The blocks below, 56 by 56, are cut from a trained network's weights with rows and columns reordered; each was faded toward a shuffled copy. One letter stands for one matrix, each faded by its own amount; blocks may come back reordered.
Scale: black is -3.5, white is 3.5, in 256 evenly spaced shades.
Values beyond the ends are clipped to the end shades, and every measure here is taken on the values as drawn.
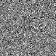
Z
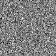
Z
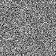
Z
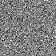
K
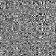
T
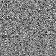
K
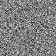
K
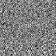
T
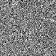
Z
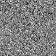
Z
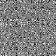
T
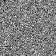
K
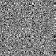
T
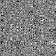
T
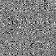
T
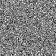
K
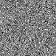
Z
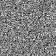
K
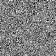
Z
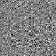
T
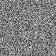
K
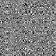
T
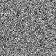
K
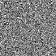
Z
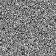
K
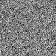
K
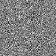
T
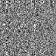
T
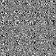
T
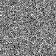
Z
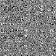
T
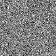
Z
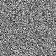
K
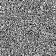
K
